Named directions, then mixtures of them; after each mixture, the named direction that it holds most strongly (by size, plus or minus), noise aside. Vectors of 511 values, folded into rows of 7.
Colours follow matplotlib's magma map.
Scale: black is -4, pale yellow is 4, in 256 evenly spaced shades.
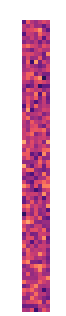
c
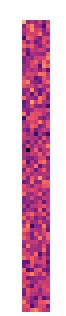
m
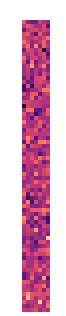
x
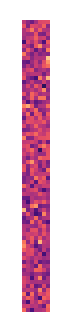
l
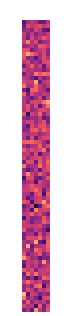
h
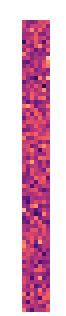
l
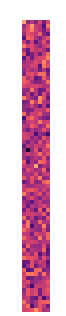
m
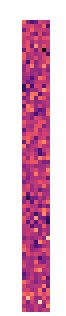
x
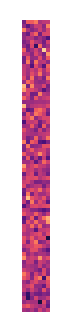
x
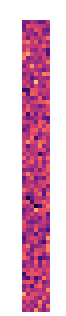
h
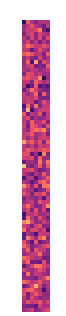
c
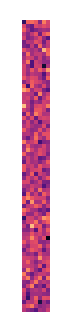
x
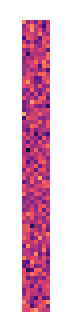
m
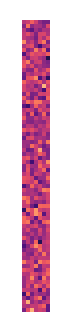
l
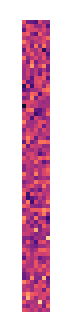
x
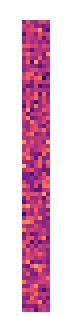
c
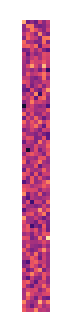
m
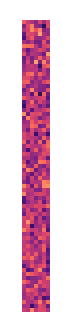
m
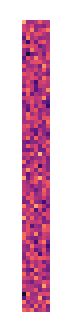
h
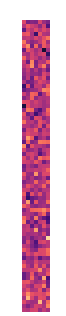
x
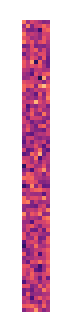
c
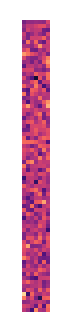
h
